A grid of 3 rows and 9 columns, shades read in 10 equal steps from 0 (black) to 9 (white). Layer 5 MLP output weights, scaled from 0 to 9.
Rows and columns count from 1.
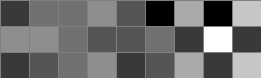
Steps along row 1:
up same up down down up down up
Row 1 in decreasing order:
7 6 5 4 4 3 2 0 0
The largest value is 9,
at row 2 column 8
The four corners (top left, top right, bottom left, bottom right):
2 7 2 7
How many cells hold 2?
6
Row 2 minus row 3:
3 2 0 -2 1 1 -4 7 -5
